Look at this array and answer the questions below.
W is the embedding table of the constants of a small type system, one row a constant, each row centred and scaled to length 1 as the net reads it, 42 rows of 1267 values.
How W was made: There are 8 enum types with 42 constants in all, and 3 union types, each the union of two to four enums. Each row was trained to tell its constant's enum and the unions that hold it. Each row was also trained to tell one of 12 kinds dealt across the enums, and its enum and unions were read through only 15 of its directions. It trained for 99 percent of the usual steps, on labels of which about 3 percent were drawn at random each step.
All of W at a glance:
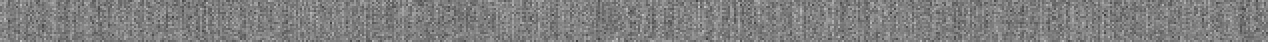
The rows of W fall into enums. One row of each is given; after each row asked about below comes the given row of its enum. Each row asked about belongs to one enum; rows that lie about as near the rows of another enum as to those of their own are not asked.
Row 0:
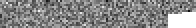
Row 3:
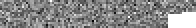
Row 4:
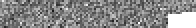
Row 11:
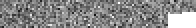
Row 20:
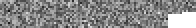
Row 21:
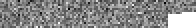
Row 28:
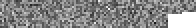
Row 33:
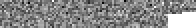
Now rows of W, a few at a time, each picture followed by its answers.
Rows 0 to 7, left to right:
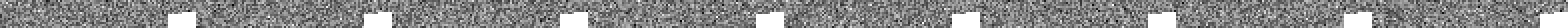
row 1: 11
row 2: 21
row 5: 21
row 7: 11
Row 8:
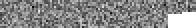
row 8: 20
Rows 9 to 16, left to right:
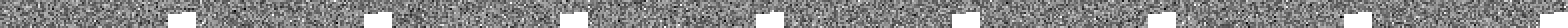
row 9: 3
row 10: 20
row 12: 33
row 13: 21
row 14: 3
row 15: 20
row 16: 4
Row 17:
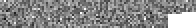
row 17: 21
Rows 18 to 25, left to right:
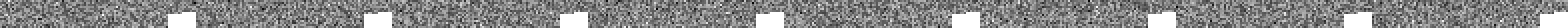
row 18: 3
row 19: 21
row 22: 20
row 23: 20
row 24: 3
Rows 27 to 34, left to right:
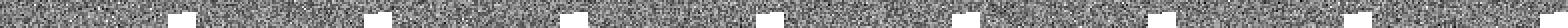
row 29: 3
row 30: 3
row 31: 0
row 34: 4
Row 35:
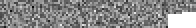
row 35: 20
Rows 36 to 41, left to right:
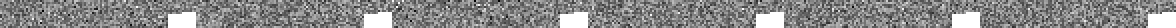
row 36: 21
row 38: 33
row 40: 11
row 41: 4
